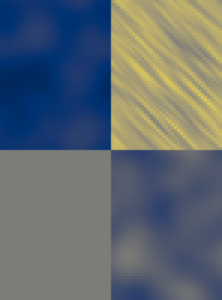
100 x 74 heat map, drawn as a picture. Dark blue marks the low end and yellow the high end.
The table splits into 2 rows of 2 panels. Panel 1,1: very low, smooth, faint in contrast. Panel 1,2: high, slanting down to the right. Panel 2,1: middling, flat. Panel 2,2: low, smooth.
